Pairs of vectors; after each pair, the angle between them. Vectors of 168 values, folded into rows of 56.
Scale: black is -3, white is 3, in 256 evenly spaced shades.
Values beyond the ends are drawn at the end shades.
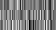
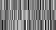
partly aligned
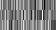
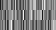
nearly opposite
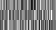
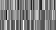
orthogonal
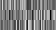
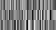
nearly parallel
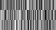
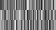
nearly parallel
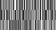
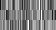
partly aligned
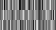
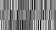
orthogonal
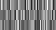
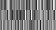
partly opposed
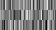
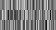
partly aligned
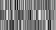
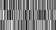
partly opposed
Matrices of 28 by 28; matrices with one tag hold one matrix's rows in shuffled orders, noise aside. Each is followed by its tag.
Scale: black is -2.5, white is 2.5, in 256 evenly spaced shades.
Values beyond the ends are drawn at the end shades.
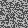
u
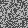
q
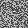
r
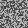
u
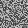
q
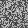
q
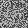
r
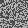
u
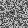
u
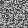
u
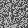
r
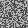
q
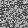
u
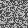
u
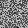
q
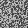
r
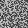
r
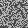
q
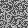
q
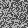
r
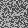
r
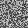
q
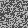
u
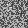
r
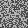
r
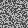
q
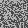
r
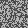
q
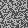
r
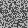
q
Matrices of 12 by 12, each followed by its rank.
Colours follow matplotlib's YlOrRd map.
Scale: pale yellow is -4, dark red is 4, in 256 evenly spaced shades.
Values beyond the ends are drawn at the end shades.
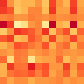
two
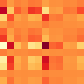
one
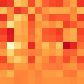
two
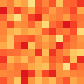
full rank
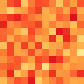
full rank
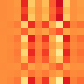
one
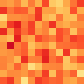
full rank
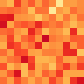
full rank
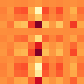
one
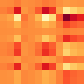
one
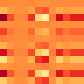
one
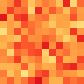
full rank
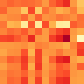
two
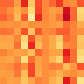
two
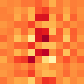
two
